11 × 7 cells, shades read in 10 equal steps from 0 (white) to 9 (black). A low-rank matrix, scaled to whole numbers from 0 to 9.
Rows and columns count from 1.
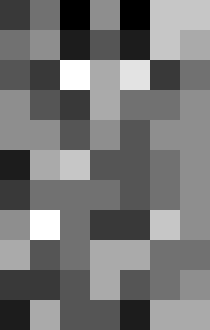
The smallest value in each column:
3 0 0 3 1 2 2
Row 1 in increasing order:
2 2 4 5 7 9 9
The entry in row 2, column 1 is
5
